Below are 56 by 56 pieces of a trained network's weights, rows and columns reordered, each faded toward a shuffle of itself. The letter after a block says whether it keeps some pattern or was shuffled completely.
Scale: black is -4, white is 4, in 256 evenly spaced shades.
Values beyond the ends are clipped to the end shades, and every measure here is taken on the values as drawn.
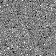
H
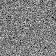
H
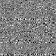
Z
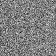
H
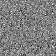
Z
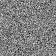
H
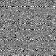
Z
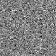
Z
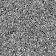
H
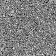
H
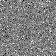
H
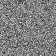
H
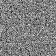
H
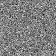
H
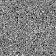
Z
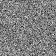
H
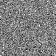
H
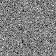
H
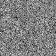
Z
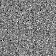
Z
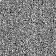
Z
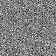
H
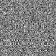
Z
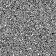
H
